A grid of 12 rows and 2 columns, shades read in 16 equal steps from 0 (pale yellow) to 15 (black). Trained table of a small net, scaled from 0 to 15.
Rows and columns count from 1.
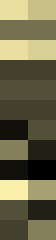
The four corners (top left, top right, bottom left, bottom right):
1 3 11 7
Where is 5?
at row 10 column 2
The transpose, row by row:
1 8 1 11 10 11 14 7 14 0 10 11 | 3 8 2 11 10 11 10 13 15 5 13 7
